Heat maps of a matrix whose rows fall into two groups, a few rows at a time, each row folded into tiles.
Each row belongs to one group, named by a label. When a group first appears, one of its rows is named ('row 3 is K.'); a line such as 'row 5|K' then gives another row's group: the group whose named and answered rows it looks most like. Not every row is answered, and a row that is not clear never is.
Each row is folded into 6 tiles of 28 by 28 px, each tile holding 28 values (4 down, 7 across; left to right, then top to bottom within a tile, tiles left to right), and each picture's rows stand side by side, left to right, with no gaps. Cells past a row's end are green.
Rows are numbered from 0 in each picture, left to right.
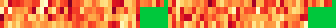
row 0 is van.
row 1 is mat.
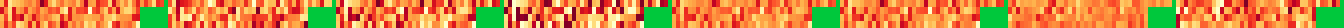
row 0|mat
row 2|mat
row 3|mat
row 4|mat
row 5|mat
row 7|van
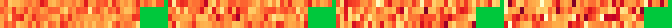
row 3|van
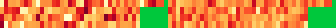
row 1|mat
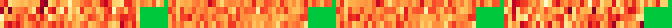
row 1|mat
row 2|mat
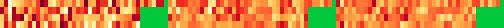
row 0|mat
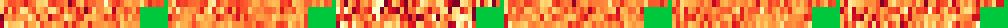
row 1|van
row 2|van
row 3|van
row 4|mat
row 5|mat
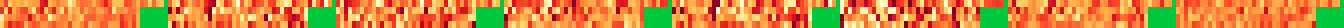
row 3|van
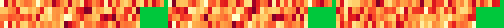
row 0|van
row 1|van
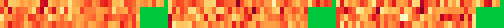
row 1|van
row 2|van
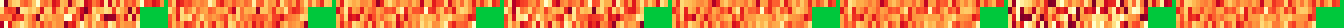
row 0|van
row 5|mat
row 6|mat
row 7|mat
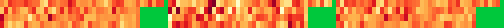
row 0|van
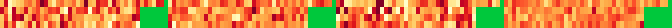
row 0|mat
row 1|van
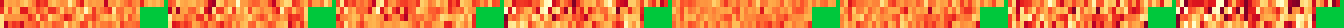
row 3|van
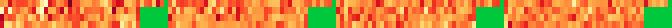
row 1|van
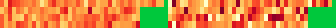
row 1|van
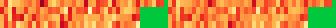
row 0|mat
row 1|mat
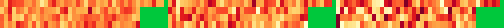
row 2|van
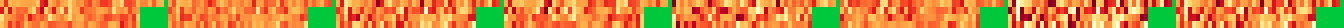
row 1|mat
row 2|mat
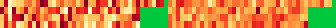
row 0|mat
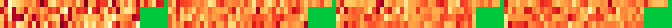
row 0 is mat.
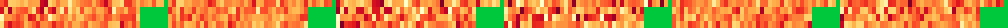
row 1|mat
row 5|van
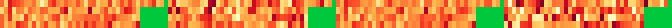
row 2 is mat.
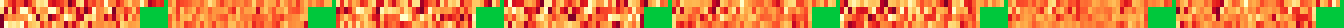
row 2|van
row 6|van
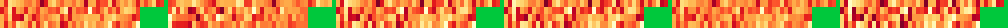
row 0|mat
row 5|mat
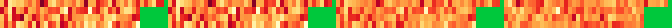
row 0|mat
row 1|mat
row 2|mat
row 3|van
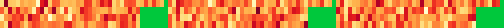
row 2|mat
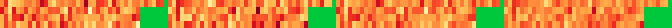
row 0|mat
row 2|mat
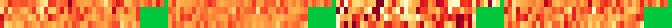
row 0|van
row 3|mat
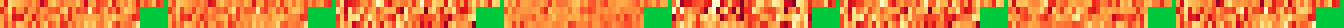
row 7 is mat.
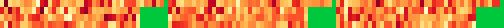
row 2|mat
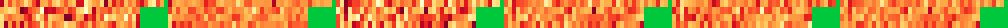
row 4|mat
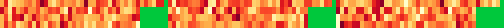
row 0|mat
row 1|van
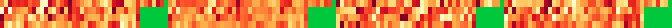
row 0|van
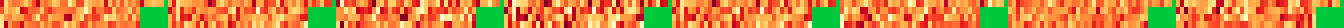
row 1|mat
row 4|mat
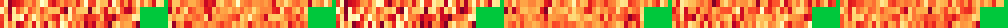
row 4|mat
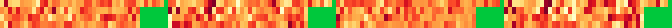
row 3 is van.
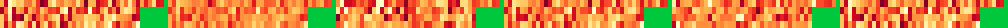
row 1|mat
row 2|van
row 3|mat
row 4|van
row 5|mat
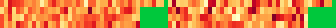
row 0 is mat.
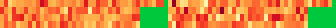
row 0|mat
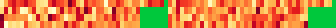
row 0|van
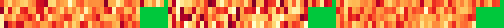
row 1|mat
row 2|mat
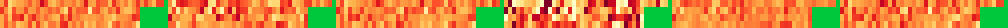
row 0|mat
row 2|mat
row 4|van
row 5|mat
